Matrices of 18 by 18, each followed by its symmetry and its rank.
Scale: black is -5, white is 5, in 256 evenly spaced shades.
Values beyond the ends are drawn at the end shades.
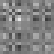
symmetric, rank two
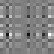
neither, rank one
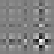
symmetric, rank one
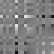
symmetric, rank two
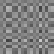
symmetric, rank one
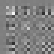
symmetric, rank two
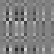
neither, rank one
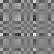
symmetric, rank one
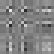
symmetric, rank two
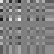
symmetric, rank one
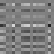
neither, rank one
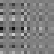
neither, rank one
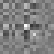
symmetric, rank two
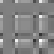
symmetric, rank one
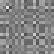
symmetric, rank two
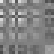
symmetric, rank two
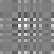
symmetric, rank one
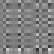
neither, rank one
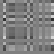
neither, rank one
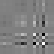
symmetric, rank one
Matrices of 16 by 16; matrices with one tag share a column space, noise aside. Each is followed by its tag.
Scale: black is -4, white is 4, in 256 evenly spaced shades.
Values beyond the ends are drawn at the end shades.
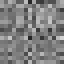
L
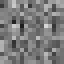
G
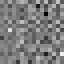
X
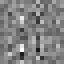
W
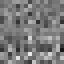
W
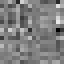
L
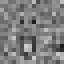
W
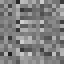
X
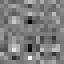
W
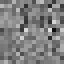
L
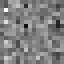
G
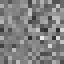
L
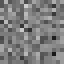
X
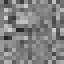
L
